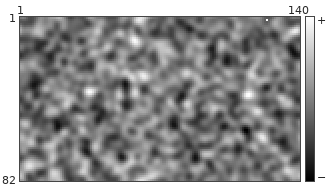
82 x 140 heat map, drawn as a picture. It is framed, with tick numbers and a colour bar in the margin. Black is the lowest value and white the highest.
Slope: none. Stripes: none. Average level on the scale: 50%. Lone odd cells: 1, higher than its neighbours. Mirror symmetry: none. Grain: blotchy.
